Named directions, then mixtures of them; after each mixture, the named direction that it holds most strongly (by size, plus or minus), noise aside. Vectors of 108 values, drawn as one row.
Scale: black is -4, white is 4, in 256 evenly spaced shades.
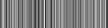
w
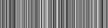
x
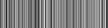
w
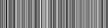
x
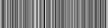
w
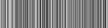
x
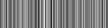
w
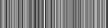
w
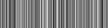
x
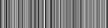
w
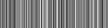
x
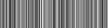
x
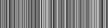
x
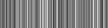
x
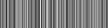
x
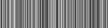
x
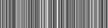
x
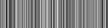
x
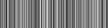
x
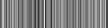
w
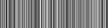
x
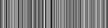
w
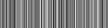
x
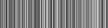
x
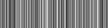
x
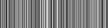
x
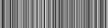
w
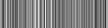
w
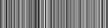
w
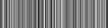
w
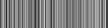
w
